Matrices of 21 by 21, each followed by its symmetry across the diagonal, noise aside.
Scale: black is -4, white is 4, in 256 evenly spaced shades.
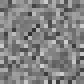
symmetric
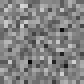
symmetric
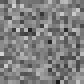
neither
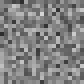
neither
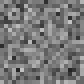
symmetric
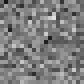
neither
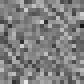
antisymmetric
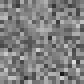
antisymmetric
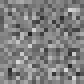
antisymmetric
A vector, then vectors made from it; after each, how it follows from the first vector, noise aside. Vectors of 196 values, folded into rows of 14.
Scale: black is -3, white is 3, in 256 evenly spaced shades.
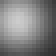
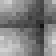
wrapped around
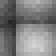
wrapped around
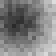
negated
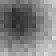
negated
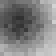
negated
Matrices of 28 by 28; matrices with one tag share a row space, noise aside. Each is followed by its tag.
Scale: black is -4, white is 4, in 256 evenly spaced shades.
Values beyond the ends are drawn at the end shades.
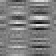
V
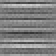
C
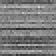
C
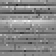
C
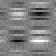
V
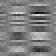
V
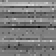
C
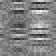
V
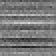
C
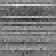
C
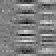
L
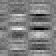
V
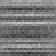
C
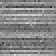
C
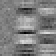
L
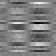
V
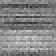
C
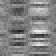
V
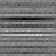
C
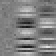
L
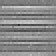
C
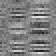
V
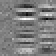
L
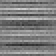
C
